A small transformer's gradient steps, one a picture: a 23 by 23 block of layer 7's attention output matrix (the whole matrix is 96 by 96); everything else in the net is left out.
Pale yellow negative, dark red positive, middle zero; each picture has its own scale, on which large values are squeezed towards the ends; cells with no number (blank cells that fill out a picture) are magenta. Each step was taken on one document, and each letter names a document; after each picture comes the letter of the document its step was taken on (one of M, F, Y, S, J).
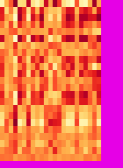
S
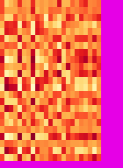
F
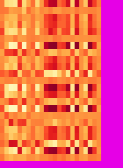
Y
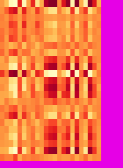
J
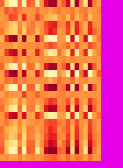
J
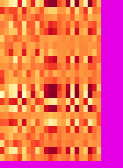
Y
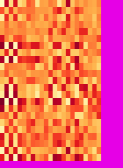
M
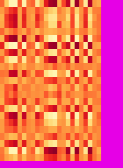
J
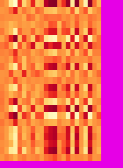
J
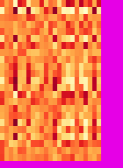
S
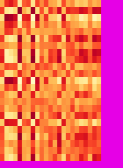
F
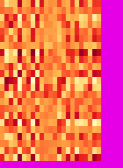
F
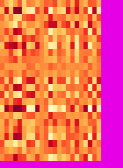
J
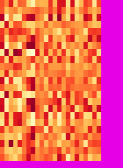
M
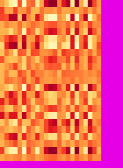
Y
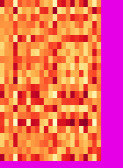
S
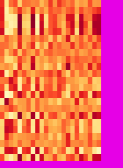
F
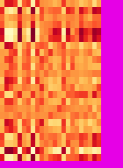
F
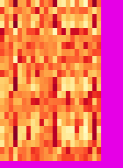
S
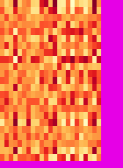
S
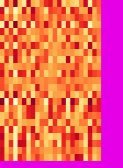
M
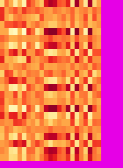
Y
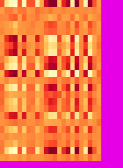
J
